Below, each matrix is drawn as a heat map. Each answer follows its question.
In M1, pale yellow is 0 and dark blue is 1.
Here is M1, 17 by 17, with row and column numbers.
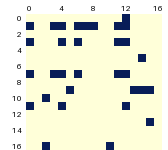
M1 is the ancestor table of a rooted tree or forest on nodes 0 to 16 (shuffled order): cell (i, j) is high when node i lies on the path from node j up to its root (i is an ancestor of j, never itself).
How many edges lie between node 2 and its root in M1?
2
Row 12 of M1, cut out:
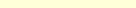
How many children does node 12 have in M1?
0
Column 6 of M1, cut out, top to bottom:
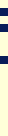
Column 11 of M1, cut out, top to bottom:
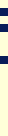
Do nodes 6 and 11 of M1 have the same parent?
yes
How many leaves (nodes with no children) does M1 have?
7
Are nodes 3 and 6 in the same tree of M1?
yes
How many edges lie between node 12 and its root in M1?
5
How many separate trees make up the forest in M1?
3
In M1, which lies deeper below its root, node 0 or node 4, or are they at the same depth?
the same depth
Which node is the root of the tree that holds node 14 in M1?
9
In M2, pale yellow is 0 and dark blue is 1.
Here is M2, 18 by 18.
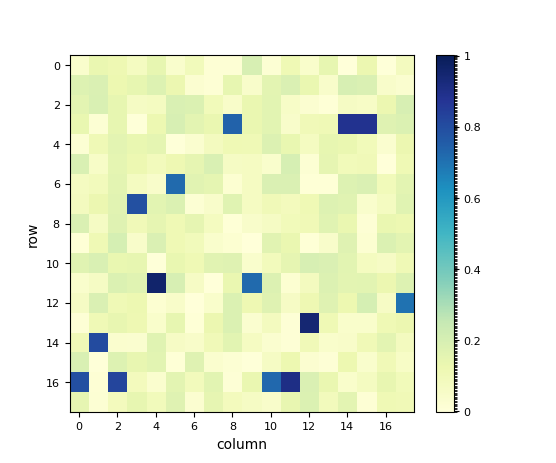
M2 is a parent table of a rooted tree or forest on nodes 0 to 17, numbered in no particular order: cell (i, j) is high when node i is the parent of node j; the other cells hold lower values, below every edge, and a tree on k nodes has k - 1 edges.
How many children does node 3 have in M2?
3
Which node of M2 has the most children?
16
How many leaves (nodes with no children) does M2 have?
10
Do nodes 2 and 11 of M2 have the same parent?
yes
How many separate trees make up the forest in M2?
4
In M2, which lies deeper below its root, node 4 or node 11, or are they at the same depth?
node 4
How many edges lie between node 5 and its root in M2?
1
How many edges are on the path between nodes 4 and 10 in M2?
3
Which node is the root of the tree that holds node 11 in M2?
16
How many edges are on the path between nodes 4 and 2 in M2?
3
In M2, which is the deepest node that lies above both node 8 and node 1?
3
